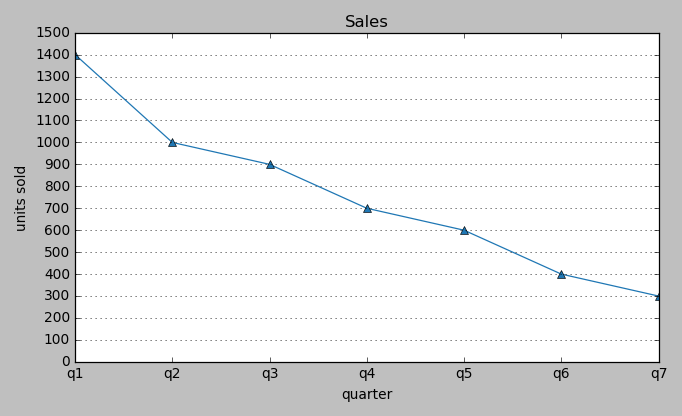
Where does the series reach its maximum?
q1
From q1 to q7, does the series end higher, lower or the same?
lower
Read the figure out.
Title: Sales
x-axis: quarter, ticks q1 q2 q3 q4 q5 q6 q7
y-axis: units sold, ticks 0 100 200 300 400 500 600 700 800 900 1000 1100 1200 1300 1400 1500
Values:
1400 1000 900 700 600 400 300
